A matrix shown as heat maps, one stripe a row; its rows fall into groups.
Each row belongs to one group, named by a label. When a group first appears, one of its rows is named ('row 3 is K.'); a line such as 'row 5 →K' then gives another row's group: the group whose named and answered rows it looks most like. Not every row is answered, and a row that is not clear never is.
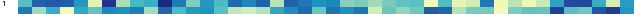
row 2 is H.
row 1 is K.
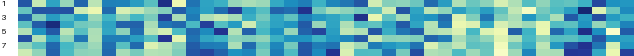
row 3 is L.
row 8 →K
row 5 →K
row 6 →H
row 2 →K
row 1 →H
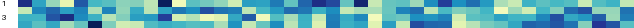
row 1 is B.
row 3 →L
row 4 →L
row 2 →K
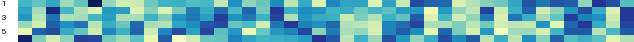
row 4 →K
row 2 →K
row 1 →L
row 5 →K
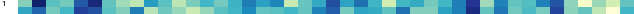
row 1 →B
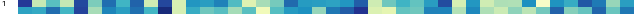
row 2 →H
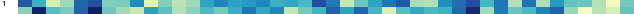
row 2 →B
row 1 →B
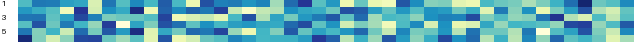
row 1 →K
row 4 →K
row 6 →B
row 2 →H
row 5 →H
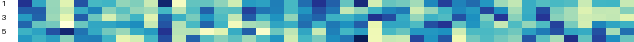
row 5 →L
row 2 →B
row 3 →B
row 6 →L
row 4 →H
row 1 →B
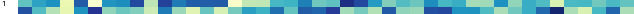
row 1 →H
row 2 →B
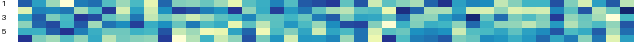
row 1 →B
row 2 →K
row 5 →L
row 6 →L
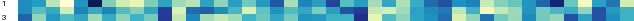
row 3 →L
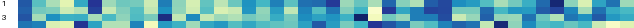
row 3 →L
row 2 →L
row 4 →B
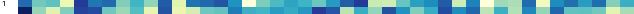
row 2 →B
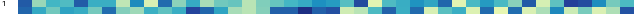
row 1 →L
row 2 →K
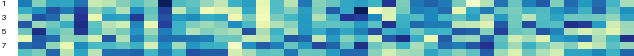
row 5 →B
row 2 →L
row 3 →H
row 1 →L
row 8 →H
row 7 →B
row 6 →K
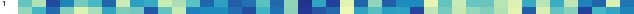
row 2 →K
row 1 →K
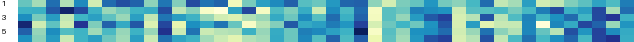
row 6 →L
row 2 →L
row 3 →L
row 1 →H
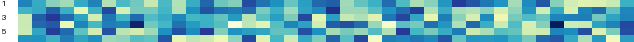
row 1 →B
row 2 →K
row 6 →L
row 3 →K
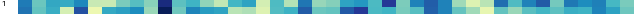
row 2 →H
